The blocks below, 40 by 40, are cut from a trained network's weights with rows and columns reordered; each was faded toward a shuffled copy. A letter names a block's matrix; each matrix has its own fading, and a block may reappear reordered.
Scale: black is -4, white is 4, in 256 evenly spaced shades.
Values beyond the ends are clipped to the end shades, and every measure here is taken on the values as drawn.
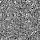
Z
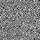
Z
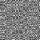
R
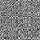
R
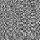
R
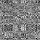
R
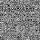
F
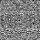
F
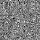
Z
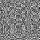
R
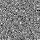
Z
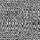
R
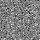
Z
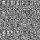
R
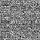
F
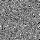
Z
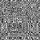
R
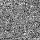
Z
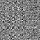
R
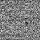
F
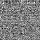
F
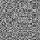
R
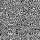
Z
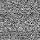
F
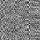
R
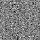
Z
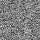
Z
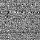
F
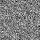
Z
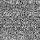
F
